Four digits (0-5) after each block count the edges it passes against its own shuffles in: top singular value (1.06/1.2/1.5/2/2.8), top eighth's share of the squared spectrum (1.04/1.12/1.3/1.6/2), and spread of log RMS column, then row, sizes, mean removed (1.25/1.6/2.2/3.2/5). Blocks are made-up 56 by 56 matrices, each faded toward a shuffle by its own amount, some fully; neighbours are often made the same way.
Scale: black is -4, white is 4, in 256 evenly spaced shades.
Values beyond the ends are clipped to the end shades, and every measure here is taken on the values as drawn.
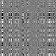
5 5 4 3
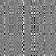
5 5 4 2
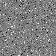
0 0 0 0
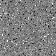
1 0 0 0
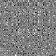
4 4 2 1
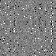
4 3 2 1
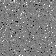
1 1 0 0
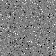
2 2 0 0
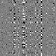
4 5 3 2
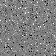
2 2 0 0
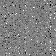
2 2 1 0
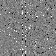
3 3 2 0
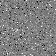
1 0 0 0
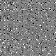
3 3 1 2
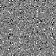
3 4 2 1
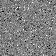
0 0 0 0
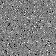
0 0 0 0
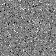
0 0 0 0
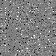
3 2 0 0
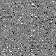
3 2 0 1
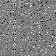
3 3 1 1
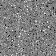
0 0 0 0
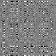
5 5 3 3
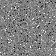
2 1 0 0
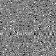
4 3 1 1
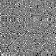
4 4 2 2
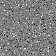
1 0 0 0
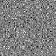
4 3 1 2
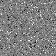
3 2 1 0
